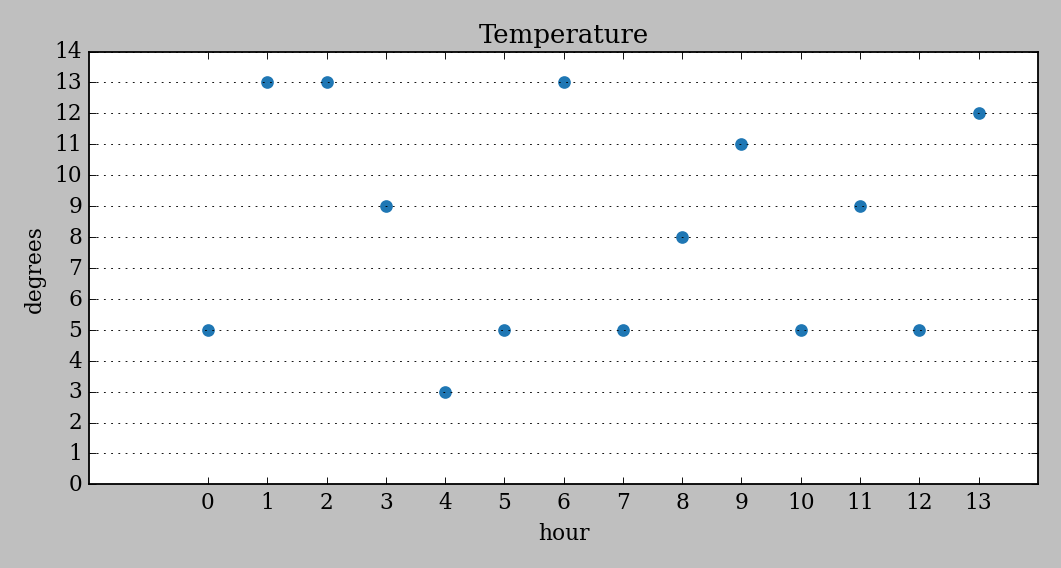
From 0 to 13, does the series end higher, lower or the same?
higher
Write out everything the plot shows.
Title: Temperature
x-axis: hour, ticks 0 1 2 3 4 5 6 7 8 9 10 11 12 13
y-axis: degrees, ticks 0 1 2 3 4 5 6 7 8 9 10 11 12 13 14
Values:
5 13 13 9 3 5 13 5 8 11 5 9 5 12
